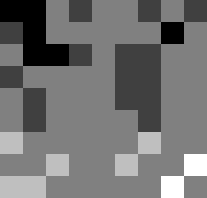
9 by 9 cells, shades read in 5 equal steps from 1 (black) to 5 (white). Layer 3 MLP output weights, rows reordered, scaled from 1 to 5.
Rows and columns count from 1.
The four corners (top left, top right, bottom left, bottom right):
1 2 4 3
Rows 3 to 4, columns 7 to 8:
2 3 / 2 3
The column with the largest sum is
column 9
